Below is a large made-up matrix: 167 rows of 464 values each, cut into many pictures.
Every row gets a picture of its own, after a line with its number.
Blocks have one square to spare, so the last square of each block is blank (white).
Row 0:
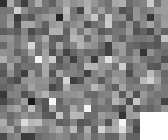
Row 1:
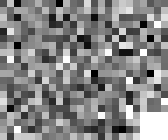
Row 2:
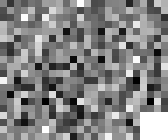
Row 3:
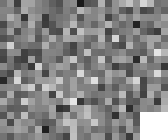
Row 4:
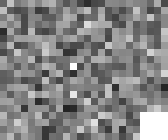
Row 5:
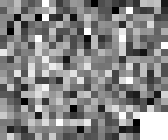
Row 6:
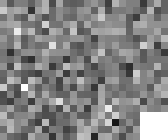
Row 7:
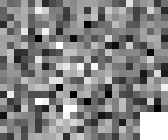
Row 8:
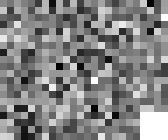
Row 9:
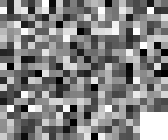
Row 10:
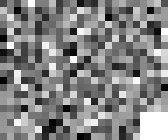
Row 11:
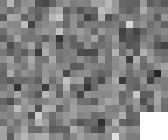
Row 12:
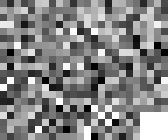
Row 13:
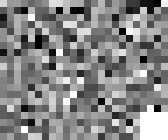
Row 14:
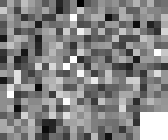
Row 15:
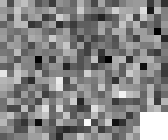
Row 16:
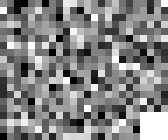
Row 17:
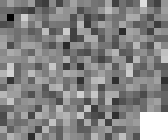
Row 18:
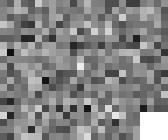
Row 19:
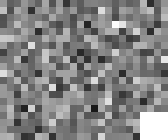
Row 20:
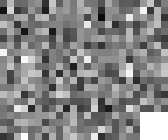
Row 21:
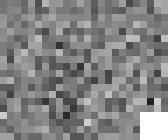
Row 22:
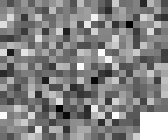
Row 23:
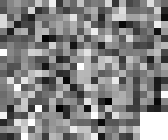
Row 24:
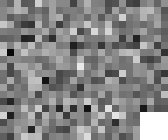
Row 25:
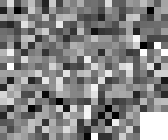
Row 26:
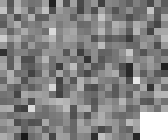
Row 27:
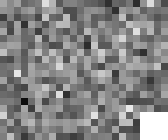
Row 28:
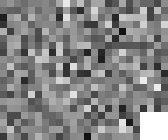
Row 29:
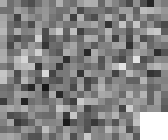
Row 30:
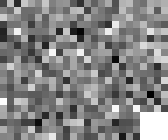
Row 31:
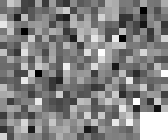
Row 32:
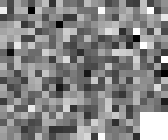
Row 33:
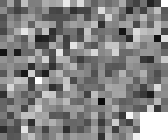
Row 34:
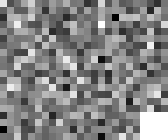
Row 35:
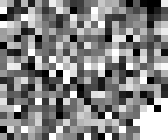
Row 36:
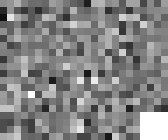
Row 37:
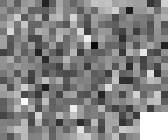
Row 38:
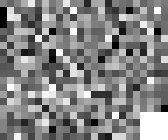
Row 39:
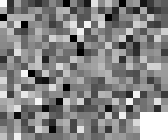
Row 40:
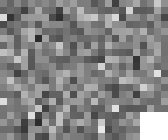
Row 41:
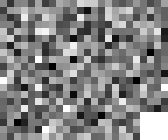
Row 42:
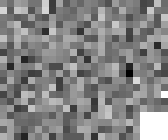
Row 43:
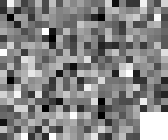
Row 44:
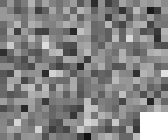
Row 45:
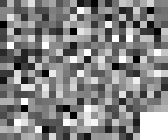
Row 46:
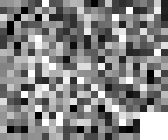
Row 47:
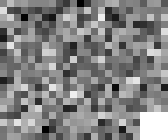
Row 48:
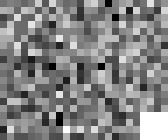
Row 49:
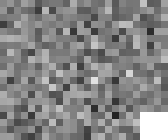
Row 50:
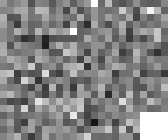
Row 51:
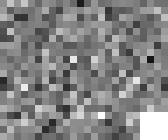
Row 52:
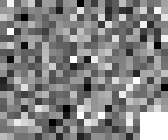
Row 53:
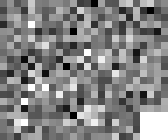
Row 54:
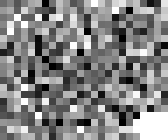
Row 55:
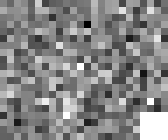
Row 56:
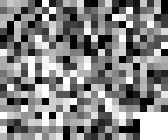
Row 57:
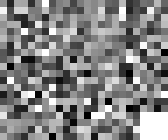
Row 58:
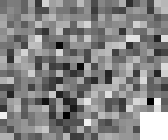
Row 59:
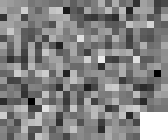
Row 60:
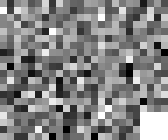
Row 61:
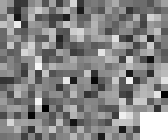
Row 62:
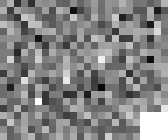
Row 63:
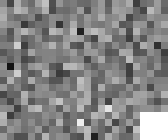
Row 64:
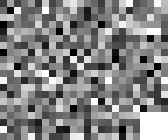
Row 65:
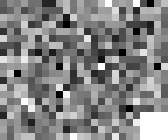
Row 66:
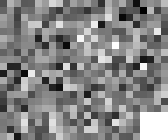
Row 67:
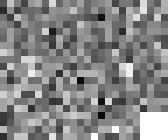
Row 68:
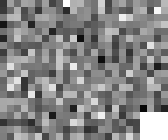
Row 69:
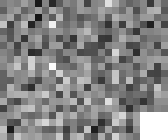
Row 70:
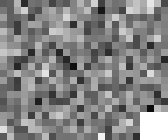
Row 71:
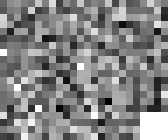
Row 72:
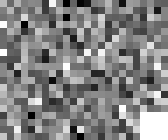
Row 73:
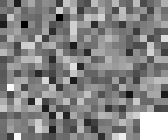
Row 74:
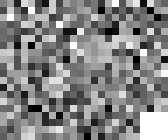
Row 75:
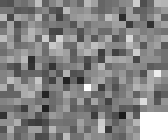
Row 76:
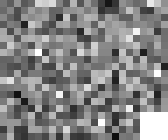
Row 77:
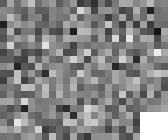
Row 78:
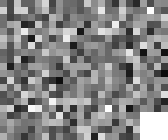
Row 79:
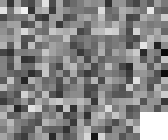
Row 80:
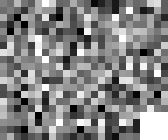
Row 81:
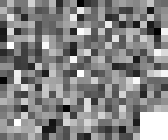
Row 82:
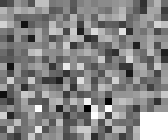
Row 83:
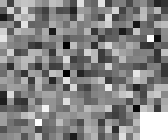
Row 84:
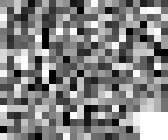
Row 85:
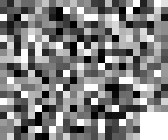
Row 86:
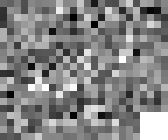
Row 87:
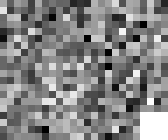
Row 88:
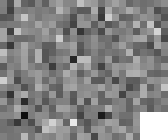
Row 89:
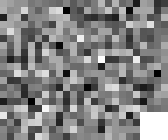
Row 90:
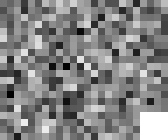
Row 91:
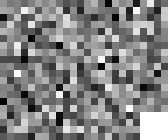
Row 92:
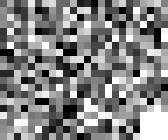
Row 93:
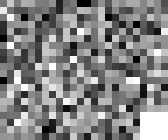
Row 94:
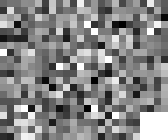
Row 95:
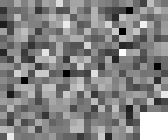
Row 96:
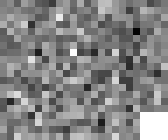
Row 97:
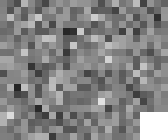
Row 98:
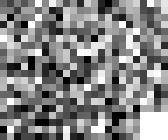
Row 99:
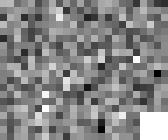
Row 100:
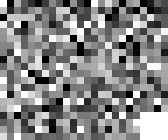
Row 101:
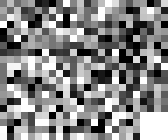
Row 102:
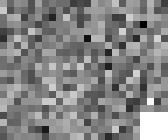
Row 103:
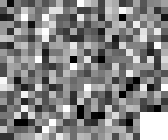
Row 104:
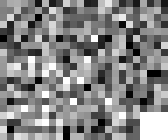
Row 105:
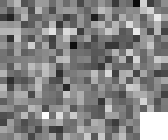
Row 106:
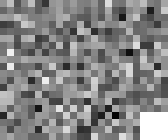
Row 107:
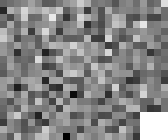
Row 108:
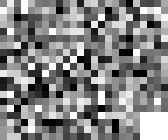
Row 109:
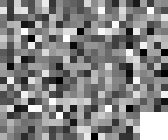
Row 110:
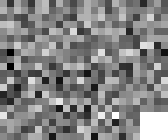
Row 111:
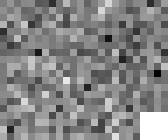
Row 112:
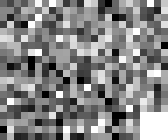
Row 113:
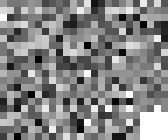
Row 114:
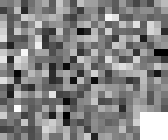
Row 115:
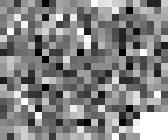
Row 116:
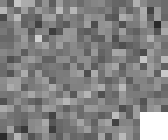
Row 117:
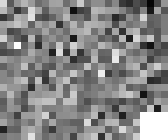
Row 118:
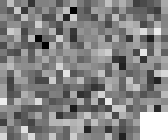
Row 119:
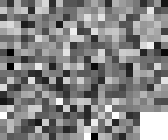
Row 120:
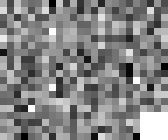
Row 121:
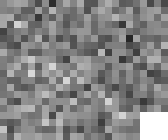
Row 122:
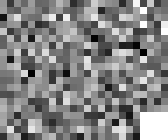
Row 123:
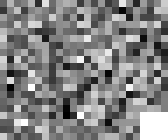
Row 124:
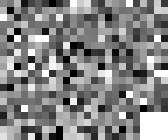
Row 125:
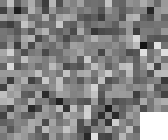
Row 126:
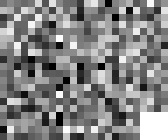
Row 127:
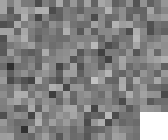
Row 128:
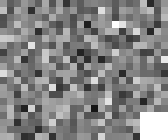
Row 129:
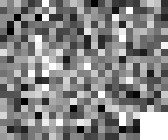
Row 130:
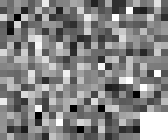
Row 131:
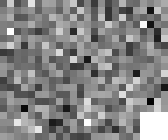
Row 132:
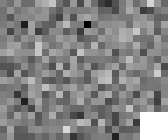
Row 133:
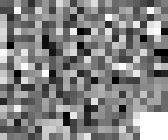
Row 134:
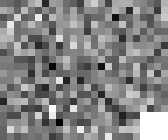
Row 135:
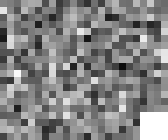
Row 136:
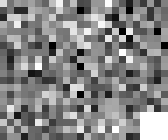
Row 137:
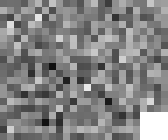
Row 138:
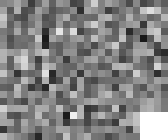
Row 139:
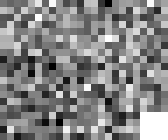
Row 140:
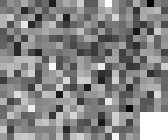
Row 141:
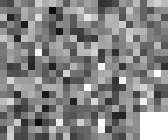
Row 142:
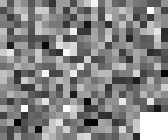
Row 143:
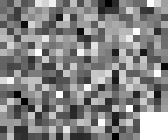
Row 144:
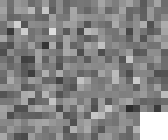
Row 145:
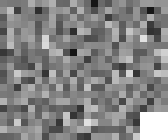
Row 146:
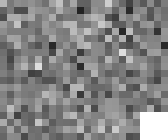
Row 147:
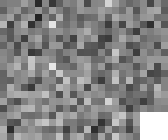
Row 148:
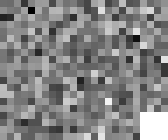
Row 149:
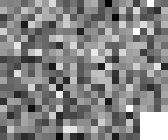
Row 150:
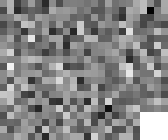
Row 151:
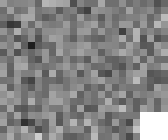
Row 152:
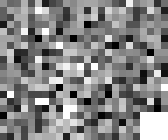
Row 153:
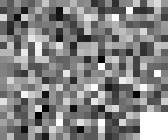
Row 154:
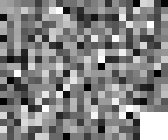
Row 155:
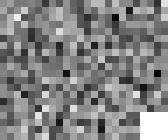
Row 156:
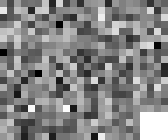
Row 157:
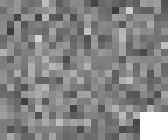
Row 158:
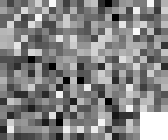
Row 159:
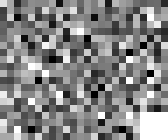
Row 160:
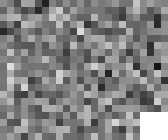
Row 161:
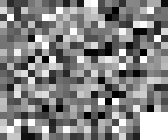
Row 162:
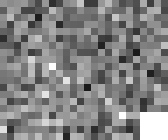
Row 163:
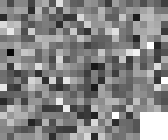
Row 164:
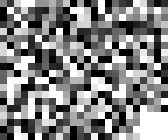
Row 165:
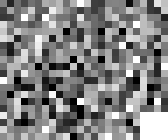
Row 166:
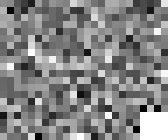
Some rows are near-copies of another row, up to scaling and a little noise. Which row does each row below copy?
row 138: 84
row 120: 26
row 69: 147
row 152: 7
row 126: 48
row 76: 143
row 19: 128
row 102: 87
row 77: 45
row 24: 18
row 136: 146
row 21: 58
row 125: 25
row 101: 111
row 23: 71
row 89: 59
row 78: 109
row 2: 165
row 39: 100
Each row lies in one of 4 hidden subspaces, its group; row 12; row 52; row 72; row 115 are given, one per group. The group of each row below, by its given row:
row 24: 12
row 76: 115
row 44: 52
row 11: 115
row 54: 115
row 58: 52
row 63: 12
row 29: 52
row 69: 115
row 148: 12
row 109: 12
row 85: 115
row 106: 12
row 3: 52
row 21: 52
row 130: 115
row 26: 12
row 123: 52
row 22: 12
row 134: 115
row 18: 12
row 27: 115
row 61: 72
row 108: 52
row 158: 115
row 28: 72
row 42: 12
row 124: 72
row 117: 72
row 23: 12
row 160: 12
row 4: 52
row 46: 115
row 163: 12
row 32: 12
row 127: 12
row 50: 52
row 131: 52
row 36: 72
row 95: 72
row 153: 115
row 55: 52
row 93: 52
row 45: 52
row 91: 115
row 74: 12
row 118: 72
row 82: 12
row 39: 72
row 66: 72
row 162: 115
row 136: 72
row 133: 52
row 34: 72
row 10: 52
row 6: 12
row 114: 52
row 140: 115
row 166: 72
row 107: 52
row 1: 72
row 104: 115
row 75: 115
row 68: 72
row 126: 115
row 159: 72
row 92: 52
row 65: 115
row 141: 115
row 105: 12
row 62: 72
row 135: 52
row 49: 12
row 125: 12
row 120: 12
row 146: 72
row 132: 115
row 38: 72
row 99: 115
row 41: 52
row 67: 12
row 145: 52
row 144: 12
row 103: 52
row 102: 52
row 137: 115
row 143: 115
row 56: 115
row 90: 52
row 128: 12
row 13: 72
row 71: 12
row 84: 52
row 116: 72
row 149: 115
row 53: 52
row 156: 12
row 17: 12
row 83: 72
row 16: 72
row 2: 52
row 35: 72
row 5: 115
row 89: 115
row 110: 12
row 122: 72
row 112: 115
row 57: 12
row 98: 115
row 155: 115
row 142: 52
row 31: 72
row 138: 52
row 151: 72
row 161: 72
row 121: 115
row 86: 52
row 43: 12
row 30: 72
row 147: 115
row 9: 12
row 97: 12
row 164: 72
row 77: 52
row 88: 52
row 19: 12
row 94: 12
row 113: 72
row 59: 115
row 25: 12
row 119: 12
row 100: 72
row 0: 72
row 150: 12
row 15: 72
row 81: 52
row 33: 72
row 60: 12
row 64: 72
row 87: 52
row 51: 52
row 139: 115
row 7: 52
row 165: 52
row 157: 115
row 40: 115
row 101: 115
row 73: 72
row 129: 115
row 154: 115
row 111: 115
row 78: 12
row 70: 72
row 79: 12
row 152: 52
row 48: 115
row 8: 12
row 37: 115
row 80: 115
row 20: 12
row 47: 52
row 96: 115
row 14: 52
